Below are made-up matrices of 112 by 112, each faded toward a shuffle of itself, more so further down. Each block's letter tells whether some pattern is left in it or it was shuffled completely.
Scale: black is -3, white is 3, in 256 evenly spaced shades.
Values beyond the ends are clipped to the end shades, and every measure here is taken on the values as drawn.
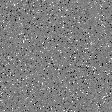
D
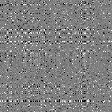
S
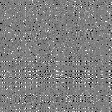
S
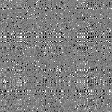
S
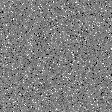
D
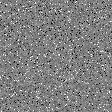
D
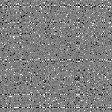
S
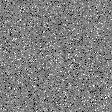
D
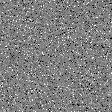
D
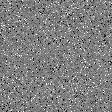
D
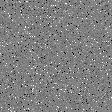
D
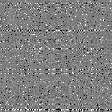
S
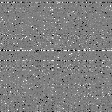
S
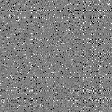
S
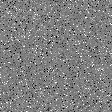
D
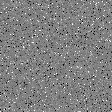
D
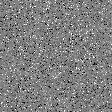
D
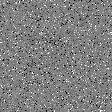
D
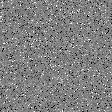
D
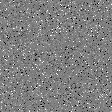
D
